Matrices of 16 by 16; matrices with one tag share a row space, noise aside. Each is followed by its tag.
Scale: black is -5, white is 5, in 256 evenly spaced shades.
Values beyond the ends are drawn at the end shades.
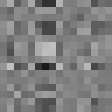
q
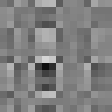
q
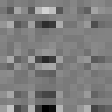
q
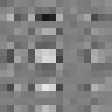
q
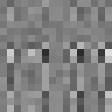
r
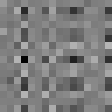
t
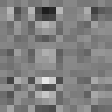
q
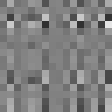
r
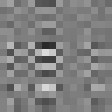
q
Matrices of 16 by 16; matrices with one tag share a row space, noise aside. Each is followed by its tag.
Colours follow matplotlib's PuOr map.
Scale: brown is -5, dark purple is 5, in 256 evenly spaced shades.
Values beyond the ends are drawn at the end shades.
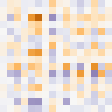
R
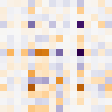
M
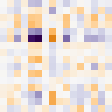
R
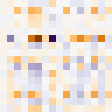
R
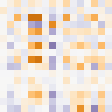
R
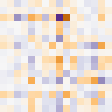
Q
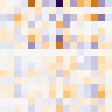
Q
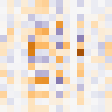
M
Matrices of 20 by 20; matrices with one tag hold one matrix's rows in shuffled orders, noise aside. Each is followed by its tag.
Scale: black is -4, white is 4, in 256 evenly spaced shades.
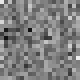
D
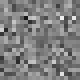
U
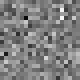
U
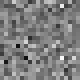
U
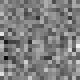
D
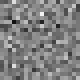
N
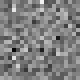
N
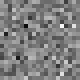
U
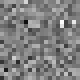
U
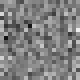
D
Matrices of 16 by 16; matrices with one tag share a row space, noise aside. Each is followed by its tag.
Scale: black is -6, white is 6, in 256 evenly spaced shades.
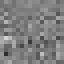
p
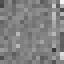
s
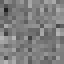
p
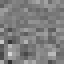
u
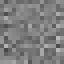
p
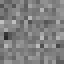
p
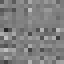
p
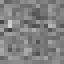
u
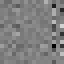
s
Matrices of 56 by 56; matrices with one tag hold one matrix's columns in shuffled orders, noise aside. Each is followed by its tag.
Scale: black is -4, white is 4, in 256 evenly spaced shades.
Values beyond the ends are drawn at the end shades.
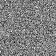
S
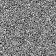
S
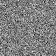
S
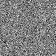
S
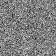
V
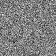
S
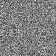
S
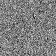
V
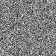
V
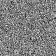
V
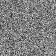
V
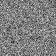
S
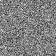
S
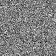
S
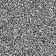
S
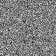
S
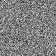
S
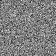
S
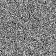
V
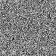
V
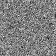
V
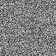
S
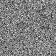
V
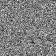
S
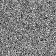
V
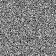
S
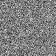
S
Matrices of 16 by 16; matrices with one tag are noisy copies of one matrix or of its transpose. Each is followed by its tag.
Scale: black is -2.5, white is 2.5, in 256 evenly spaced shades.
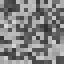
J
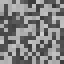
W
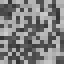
J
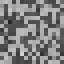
W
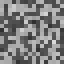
W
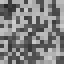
J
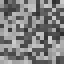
J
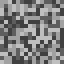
W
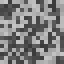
J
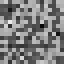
J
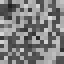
J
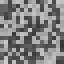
J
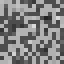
W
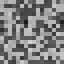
W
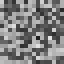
J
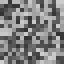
J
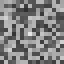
W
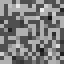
W
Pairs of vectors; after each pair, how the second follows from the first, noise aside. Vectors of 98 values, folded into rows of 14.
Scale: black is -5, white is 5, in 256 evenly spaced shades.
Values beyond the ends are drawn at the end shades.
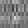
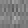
shrunk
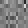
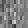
shuffled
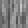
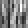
scaled up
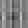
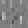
partly zeroed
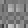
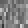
shuffled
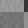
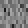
shuffled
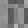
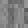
shrunk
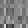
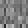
negated
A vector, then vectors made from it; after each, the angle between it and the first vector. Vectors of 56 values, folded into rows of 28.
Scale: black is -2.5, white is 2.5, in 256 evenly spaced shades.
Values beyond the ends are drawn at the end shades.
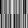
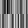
partly opposed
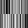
orthogonal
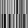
orthogonal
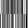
nearly opposite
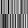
orthogonal
